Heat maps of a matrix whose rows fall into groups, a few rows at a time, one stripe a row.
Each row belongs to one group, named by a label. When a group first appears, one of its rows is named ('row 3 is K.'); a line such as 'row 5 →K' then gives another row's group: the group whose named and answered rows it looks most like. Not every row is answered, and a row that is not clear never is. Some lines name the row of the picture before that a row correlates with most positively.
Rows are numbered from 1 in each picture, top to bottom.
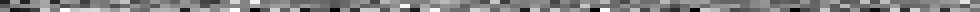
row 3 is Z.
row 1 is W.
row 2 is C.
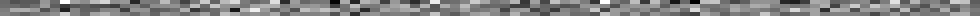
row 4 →Z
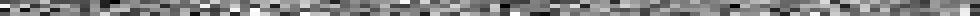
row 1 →C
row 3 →W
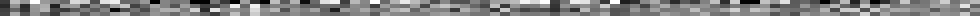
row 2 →W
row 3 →C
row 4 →W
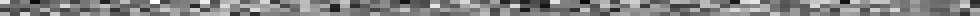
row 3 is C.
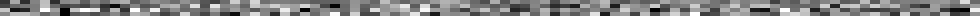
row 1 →W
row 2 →C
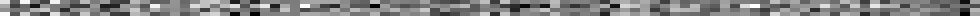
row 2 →C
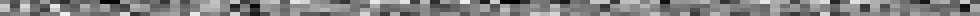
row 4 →Z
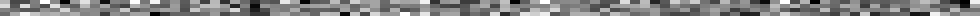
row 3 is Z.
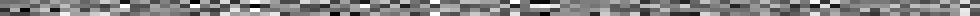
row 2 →Z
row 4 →Z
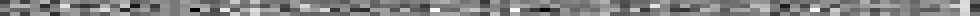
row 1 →W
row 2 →Z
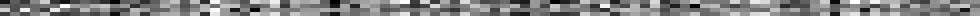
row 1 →C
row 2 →Z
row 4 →C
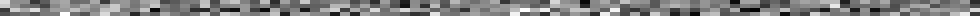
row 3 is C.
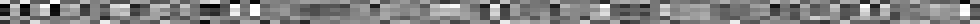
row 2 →W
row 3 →W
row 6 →C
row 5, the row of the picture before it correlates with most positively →1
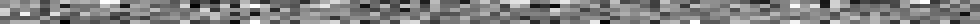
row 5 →C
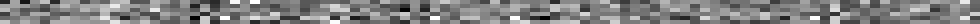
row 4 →C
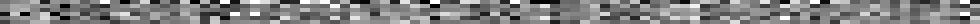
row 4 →W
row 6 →C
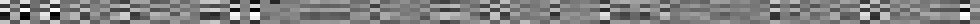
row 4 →W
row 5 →W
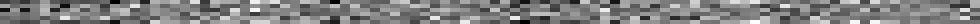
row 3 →W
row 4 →Z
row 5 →Z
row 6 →C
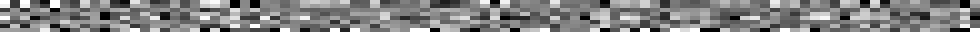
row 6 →Z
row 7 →W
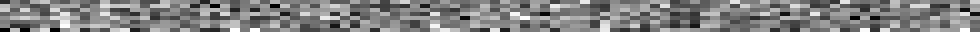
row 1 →C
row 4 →Z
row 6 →Z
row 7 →Z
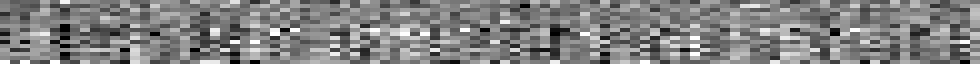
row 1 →Z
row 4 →C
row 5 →C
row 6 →C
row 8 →C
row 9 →C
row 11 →W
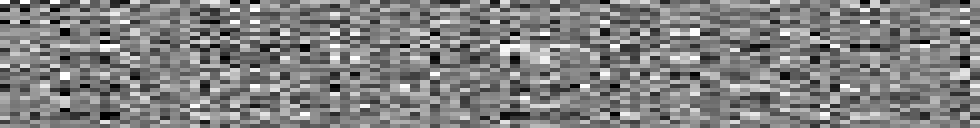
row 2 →C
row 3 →W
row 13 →C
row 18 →W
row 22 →C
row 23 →C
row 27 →Z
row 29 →C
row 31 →C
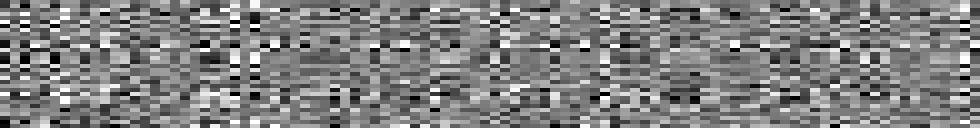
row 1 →W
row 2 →W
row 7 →W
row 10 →Z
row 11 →C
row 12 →C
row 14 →W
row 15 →W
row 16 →W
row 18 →W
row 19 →Z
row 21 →C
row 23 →Z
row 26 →Z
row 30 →C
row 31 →W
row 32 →C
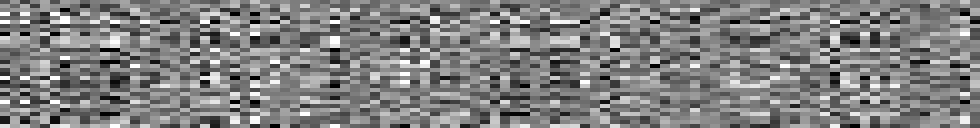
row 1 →W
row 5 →Z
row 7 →C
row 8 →Z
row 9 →W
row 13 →C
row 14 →Z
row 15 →Z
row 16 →C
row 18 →W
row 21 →C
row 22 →C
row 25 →C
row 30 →W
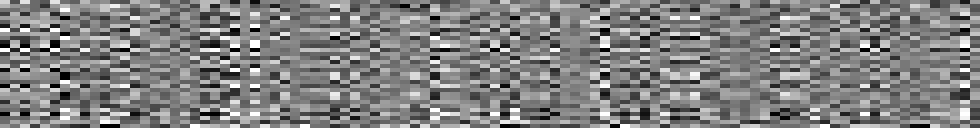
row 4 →W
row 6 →C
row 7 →W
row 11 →W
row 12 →W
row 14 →W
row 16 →Z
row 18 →W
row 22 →W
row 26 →W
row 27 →C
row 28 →Z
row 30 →Z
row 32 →C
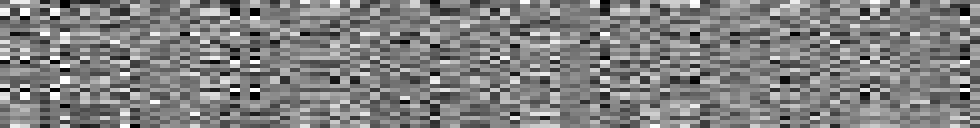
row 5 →W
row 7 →C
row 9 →Z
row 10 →Z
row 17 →Z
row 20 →Z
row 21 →Z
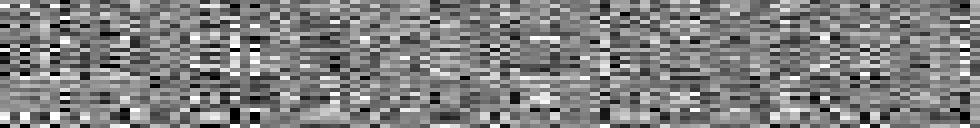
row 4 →C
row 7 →W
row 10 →Z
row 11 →Z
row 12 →W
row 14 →W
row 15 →C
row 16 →W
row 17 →C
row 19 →W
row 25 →Z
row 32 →W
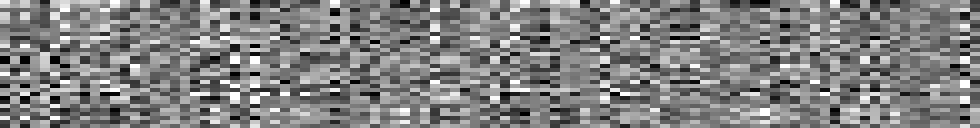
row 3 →Z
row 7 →Z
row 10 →Z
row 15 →W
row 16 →W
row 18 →Z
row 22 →W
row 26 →W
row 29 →C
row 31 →C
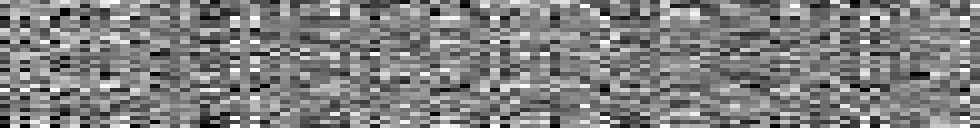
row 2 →C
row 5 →W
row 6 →W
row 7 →W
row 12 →Z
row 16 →W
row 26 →Z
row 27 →C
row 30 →W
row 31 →C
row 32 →W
